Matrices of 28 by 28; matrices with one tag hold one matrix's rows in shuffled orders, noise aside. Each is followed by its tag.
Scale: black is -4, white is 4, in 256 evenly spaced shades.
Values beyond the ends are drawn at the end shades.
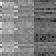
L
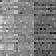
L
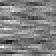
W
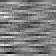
W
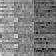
L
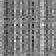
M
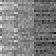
L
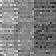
L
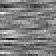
W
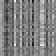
M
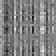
M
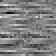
W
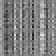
M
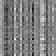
M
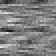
W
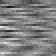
W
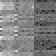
L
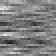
W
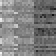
L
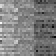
L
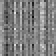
M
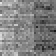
L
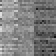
L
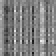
M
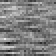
W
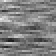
W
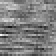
W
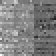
L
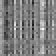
M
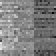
L
